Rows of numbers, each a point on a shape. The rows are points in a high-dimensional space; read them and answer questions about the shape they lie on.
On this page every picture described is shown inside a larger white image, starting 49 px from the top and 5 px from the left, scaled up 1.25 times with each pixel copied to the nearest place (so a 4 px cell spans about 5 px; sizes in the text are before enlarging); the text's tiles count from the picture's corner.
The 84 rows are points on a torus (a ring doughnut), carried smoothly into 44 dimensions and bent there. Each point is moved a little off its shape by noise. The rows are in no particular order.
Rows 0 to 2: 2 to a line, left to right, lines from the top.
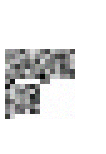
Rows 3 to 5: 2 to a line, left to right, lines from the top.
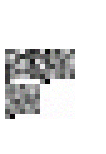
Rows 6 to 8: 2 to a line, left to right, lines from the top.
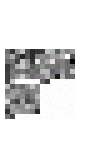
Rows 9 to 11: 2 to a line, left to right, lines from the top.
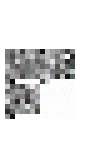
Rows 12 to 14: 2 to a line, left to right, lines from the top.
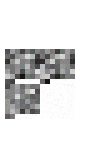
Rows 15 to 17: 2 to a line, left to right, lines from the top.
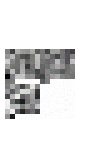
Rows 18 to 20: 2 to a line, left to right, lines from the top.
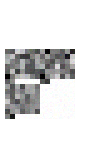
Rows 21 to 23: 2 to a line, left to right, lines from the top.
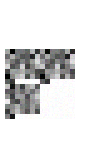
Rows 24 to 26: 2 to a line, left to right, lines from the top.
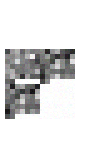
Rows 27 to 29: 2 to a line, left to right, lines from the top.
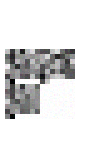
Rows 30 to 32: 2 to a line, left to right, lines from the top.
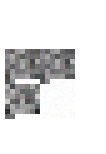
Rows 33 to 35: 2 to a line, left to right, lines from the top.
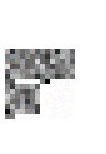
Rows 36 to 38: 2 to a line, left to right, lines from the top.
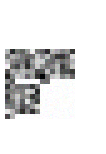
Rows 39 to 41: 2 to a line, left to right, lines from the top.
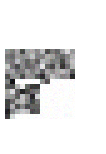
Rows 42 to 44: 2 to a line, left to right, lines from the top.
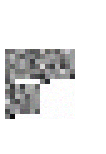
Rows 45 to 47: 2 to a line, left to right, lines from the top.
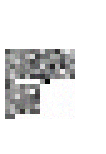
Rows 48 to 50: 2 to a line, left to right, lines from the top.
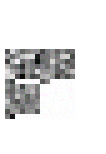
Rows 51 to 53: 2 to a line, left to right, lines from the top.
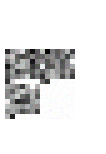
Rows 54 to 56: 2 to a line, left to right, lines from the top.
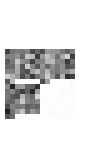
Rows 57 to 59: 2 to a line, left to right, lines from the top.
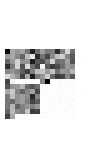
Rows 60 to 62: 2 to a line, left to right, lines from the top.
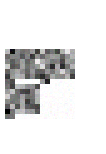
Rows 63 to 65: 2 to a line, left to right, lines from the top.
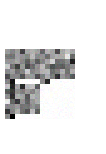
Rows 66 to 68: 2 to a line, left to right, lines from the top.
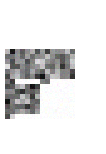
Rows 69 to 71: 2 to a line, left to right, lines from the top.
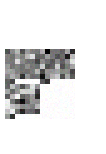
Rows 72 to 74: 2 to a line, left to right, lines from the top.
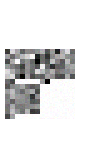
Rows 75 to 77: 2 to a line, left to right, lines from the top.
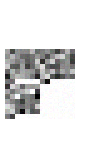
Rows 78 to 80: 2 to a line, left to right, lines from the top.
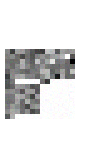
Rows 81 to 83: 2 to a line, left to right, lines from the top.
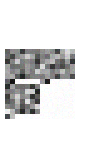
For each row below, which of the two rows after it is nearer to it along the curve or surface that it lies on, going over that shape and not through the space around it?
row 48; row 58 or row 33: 58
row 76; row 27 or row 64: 27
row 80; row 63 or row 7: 7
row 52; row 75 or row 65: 65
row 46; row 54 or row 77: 77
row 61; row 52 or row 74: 52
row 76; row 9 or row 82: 9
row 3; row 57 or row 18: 18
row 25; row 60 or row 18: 60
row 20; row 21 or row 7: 7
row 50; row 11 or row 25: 11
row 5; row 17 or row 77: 77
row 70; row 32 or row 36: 36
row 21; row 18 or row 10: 18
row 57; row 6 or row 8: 6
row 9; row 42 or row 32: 32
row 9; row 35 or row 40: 40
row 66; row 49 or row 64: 64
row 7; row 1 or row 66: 66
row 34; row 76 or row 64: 76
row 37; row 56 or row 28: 28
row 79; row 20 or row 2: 20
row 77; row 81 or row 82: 82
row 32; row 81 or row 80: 80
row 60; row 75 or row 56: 56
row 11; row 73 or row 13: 73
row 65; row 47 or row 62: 47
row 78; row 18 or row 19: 19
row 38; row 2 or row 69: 69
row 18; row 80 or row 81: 80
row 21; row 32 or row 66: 66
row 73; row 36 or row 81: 81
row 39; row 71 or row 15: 71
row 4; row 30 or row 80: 30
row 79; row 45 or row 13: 45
